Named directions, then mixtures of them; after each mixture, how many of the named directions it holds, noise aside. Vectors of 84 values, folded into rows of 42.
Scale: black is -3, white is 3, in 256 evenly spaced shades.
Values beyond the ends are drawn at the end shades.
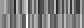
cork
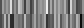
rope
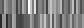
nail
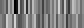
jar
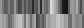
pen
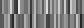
two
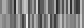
one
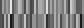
one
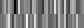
three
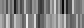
three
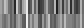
one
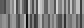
one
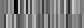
one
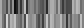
three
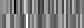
two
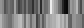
one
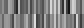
three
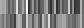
two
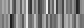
two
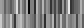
three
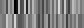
one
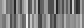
one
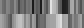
one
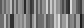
two
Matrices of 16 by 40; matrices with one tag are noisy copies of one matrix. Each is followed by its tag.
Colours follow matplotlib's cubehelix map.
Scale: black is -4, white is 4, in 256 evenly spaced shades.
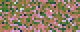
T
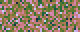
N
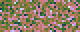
T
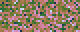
T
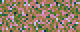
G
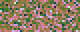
T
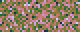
G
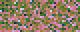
T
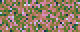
G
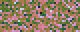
T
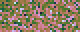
T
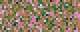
N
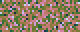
G
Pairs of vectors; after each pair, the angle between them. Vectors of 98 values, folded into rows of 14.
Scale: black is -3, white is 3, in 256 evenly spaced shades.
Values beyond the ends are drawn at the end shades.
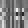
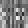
nearly parallel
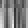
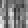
nearly parallel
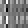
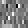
orthogonal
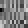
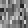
partly aligned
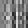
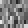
orthogonal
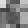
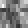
nearly parallel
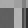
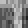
nearly parallel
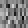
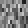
partly aligned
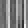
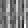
nearly parallel
